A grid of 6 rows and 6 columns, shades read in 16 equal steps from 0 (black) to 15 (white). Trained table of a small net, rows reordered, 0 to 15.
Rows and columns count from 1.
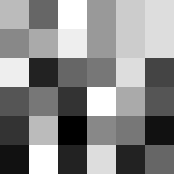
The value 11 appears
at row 1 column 1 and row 5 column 2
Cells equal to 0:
1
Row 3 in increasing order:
2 4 6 7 13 14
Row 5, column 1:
3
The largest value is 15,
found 3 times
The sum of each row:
66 66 46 45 30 39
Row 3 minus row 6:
13 -13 4 -6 11 -2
